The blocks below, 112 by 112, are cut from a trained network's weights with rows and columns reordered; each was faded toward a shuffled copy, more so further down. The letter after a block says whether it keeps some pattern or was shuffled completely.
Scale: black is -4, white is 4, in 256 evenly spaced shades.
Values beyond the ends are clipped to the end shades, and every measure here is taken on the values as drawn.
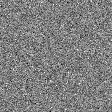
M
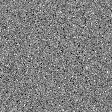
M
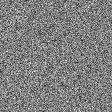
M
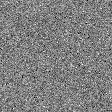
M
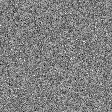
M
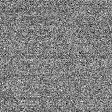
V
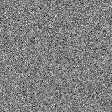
V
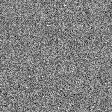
V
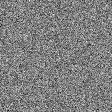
M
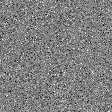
M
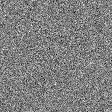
M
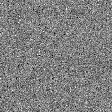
V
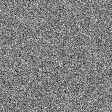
M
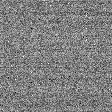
V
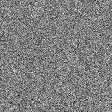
V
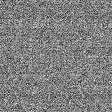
V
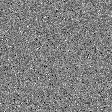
M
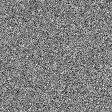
M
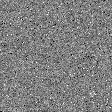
M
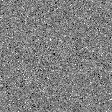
V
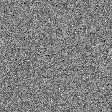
M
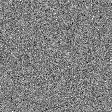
V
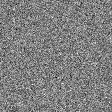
M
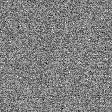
V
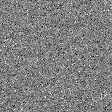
M
